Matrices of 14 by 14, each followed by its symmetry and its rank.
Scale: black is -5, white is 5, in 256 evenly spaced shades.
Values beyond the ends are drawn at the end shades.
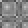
symmetric, rank two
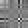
symmetric, rank one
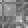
symmetric, rank three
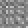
symmetric, rank three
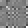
symmetric, rank two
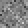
symmetric, full rank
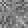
symmetric, rank three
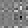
neither, rank two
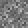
symmetric, full rank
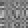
neither, rank two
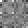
symmetric, rank two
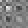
symmetric, rank two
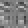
neither, rank two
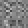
neither, rank two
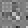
symmetric, rank two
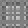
symmetric, rank one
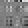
neither, rank two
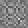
symmetric, rank three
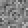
symmetric, full rank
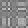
symmetric, rank two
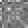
symmetric, rank three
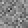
symmetric, full rank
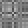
symmetric, rank one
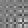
symmetric, rank one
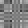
symmetric, rank one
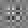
symmetric, rank one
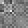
symmetric, rank three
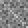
symmetric, full rank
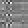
neither, rank two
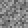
symmetric, full rank
